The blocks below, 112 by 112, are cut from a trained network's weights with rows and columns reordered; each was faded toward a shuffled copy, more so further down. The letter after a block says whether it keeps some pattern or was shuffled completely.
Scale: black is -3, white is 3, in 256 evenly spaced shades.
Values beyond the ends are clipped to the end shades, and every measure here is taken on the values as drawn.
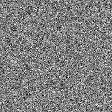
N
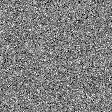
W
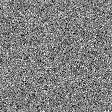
W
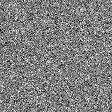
N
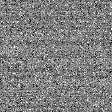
N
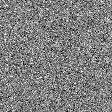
W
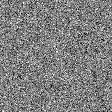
W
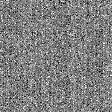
N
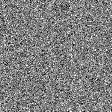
N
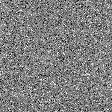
W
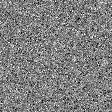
W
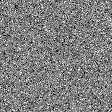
W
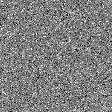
W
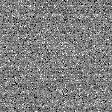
N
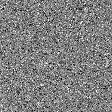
W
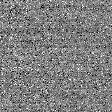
N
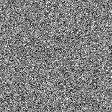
N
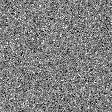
W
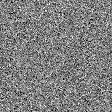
W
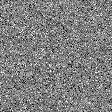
W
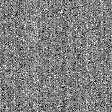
N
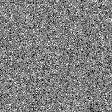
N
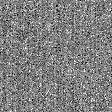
N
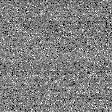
N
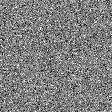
W
